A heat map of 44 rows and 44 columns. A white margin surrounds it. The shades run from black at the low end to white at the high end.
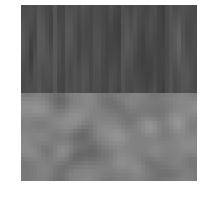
The table splits into 2 rows of 1 panel. Panel 1,1: low, streaked downward, faint in contrast. Panel 2,1: middling, blotchy, faint in contrast.
